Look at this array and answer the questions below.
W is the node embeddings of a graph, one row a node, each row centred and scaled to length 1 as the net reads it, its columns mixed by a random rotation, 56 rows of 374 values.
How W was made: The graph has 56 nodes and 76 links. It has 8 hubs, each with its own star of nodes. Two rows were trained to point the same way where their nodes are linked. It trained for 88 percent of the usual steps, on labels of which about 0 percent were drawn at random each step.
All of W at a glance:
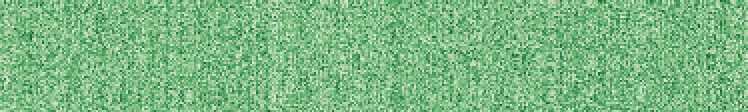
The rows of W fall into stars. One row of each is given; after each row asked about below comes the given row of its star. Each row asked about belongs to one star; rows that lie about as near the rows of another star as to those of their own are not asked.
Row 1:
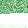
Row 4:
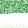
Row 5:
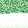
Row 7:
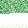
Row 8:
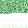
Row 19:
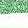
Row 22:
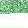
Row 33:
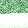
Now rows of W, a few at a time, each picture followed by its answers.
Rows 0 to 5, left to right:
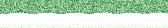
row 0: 1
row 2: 19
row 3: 19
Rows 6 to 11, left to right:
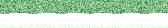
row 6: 8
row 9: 5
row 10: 8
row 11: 7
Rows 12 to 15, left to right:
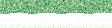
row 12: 1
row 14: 5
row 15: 7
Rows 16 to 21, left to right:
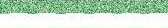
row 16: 7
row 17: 19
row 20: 7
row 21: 4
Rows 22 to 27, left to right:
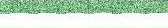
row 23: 8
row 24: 5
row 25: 4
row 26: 7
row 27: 33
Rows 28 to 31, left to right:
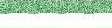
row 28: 33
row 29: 22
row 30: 33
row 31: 19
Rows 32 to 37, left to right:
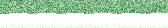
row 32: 19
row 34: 33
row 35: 4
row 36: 22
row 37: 5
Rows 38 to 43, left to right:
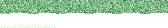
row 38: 8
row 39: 1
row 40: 5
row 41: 8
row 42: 5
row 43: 19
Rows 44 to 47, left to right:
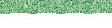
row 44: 8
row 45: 19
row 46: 19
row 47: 7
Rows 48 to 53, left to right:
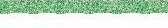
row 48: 4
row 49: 7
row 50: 7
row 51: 22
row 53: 4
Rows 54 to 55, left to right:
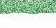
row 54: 5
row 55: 33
